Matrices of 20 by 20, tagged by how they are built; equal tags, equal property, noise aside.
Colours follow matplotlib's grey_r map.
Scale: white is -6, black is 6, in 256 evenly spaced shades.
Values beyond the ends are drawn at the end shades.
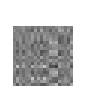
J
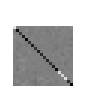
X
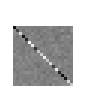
X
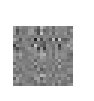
J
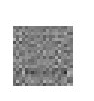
J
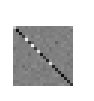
X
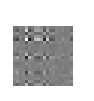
J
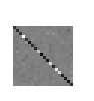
X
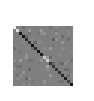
X
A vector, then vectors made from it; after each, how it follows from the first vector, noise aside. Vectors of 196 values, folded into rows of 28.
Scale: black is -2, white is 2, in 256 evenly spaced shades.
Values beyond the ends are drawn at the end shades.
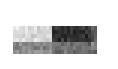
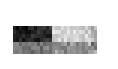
negated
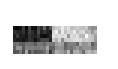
negated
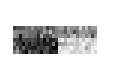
reversed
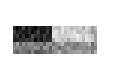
negated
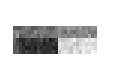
reversed
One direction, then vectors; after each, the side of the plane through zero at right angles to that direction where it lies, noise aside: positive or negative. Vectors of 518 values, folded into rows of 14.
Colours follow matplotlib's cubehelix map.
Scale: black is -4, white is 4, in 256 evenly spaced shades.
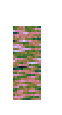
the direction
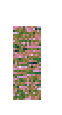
negative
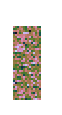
positive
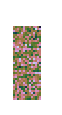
positive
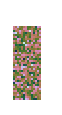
negative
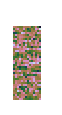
positive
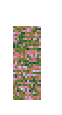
negative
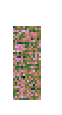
positive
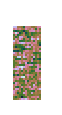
negative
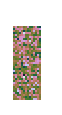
positive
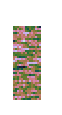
positive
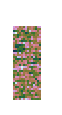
negative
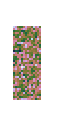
negative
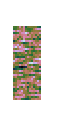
positive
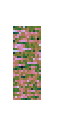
positive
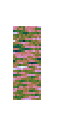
negative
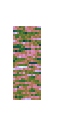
negative
